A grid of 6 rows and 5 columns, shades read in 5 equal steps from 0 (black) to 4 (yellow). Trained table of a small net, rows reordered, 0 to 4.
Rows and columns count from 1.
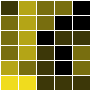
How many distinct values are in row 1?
4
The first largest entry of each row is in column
2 2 2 2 1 1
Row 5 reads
3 2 1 0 2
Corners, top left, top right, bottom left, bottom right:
1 0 4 1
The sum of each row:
8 7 7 8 8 11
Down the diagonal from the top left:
1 3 0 0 2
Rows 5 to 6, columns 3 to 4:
1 0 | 1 1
